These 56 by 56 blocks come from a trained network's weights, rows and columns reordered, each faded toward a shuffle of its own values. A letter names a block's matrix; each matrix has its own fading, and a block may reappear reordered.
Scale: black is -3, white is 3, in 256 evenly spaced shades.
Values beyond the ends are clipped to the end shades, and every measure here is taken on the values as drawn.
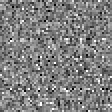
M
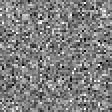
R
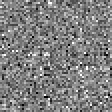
M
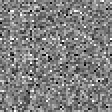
M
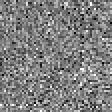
R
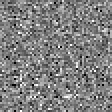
M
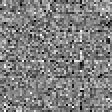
R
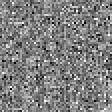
M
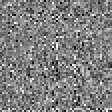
R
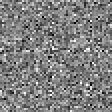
R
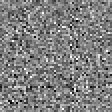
R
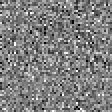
R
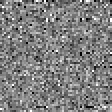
M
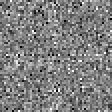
M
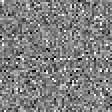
M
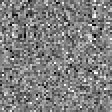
M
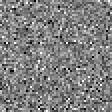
M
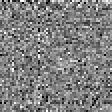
R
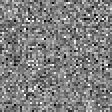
M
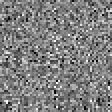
R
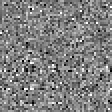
M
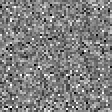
M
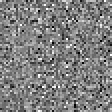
R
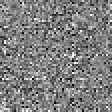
R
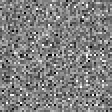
M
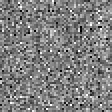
M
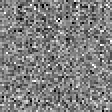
M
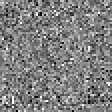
M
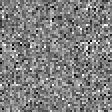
M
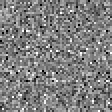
M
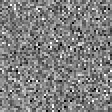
M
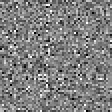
R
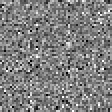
R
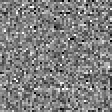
M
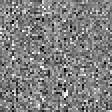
R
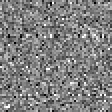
M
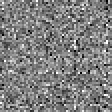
R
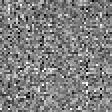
R
